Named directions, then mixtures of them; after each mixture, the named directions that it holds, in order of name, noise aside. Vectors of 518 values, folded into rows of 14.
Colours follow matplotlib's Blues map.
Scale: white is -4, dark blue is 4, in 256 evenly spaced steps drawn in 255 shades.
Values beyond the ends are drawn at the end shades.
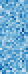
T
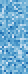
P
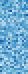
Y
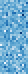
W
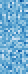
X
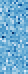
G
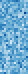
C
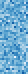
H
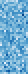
C, T, W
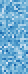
P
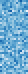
X, Y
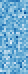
C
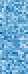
H, P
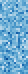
C, P, Y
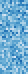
G, H, X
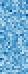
H, Y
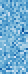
H, T, X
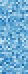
Y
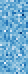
W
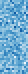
H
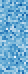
G, H, X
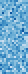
H, T, Y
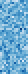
C, H, T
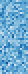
P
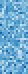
P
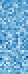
C, Y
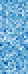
P, T, W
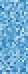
C, H, T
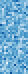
C, G, P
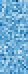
C, P, Y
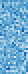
H, T, X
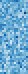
C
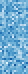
P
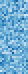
C, Y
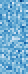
X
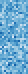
P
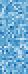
P
